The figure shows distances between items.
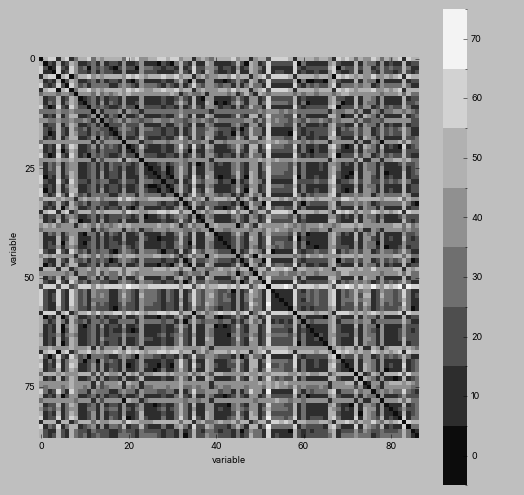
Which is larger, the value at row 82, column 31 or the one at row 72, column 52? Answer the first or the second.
the second
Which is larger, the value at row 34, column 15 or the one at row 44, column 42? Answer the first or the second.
the second
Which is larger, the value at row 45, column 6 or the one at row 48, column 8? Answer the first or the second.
the first
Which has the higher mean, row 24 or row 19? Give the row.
19
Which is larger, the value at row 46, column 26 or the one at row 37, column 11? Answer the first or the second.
the first
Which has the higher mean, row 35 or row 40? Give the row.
35
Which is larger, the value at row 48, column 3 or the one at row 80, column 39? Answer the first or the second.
the first
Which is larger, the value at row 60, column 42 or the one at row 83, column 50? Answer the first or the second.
the second
